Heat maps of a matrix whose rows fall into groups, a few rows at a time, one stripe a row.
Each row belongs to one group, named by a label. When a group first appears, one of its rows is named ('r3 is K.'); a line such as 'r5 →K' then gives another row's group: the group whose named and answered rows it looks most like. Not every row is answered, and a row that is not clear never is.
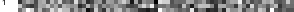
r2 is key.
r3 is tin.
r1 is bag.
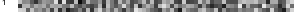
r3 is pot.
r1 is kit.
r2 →bag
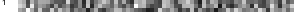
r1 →pot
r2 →pot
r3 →tin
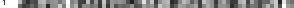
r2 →key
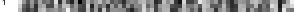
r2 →key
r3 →key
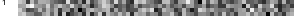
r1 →pot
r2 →bag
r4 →kit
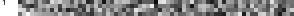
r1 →tin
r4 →bag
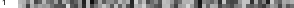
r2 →pot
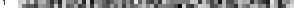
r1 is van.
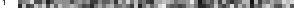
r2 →bag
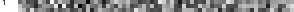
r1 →tin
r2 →kit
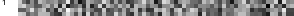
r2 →kit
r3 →van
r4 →van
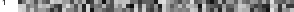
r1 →tin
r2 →van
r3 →van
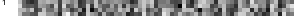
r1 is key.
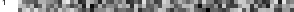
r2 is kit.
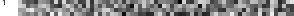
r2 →van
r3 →bag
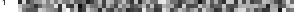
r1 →bag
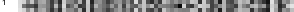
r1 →van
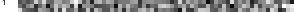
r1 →bag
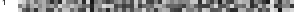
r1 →van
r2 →bag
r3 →key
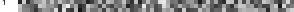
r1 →bag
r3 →kit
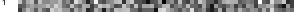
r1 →tin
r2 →bag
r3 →tin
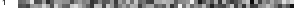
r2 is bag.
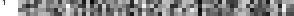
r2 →key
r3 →van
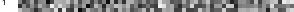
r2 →tin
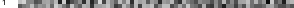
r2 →bag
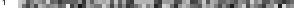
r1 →pot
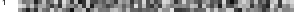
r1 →kit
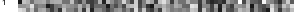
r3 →van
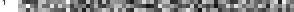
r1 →key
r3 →pot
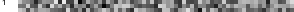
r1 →kit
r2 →tin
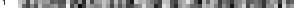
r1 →pot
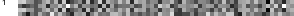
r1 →kit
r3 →kit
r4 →tin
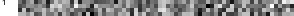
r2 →tin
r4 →kit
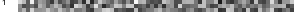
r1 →pot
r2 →tin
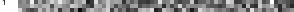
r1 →tin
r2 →bag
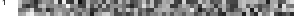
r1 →kit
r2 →key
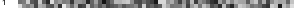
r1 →tin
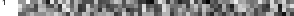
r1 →tin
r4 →bag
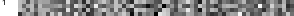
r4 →bag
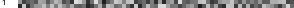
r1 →tin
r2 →bag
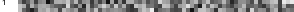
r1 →key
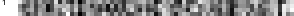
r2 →key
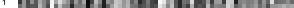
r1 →tin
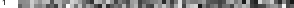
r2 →van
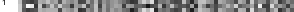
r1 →key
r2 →tin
